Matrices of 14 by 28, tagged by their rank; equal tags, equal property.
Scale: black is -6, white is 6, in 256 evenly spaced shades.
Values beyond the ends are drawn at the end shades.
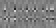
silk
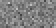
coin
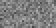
coin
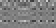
silk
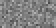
coin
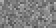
coin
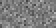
coin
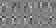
silk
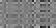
silk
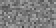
coin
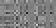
silk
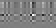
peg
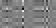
peg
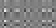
peg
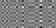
peg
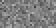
coin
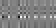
peg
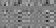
silk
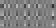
peg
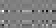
peg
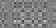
silk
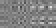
silk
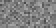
coin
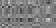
silk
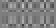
peg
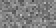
coin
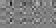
silk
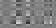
peg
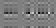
peg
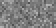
coin
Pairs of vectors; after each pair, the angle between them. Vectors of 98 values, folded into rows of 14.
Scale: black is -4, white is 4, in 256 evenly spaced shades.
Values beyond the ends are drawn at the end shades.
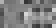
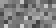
partly aligned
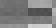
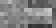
nearly opposite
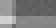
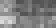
nearly parallel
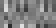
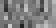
nearly opposite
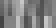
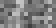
partly aligned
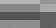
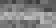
nearly opposite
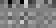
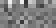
nearly opposite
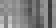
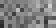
partly opposed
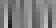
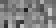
partly opposed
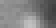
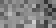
partly aligned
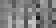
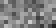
partly aligned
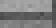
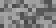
orthogonal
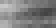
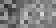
partly opposed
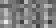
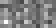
nearly parallel
